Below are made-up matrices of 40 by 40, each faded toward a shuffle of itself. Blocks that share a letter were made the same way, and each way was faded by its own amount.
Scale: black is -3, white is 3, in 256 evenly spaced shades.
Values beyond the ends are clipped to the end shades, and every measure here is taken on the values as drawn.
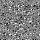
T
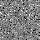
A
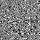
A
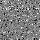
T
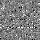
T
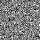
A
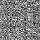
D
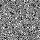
A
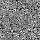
A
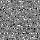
T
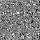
T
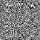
D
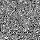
A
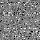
T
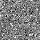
A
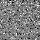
T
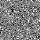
T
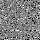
T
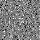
T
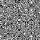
D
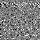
T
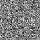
D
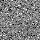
A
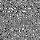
T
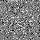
A
